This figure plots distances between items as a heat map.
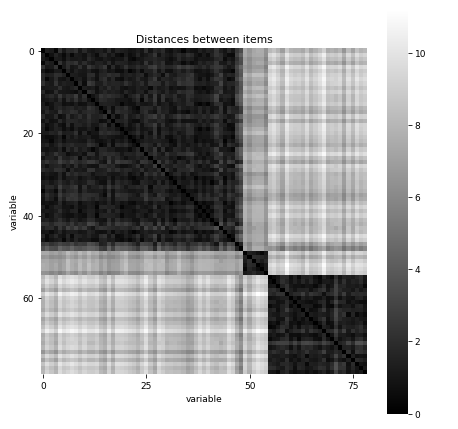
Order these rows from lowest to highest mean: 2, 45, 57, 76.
2, 45, 57, 76
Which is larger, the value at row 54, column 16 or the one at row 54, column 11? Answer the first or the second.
the second
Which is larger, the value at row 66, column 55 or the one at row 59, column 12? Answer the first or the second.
the second
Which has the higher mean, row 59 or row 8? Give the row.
59
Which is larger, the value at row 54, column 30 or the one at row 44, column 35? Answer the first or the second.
the first
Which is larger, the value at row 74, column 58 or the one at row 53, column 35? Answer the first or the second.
the second
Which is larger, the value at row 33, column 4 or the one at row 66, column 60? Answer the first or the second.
the first
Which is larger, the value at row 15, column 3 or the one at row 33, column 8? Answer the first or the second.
the second
